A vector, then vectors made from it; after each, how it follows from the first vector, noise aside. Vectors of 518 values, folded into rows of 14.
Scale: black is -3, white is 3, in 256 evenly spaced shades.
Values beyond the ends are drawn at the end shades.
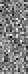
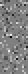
partly zeroed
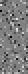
partly zeroed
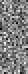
wrapped around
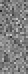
shrunk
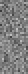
shrunk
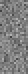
shrunk
